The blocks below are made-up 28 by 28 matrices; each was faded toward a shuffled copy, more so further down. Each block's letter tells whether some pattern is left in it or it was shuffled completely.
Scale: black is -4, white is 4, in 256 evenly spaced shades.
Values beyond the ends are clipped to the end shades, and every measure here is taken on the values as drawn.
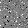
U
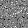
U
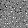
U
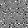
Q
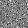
U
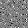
Q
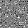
Q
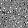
U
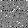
Q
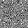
Q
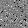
U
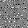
Q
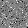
U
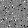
U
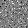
U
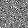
U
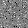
U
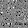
Q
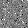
U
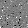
U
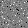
U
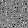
Q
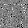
Q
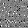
Q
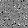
Q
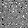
Q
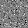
U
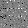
Q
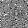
Q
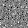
U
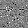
Q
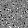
U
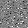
Q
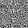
Q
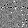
Q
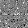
Q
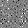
Q
